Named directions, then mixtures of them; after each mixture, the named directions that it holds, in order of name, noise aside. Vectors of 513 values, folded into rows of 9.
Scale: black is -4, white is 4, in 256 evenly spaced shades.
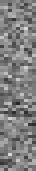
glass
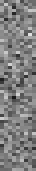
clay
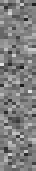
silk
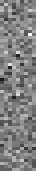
clay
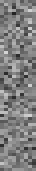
clay, glass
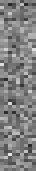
clay, glass, silk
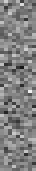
silk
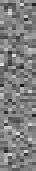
silk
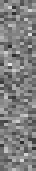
clay, silk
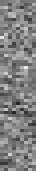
glass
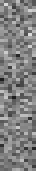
clay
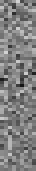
clay, silk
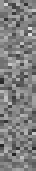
clay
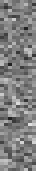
clay, glass, silk
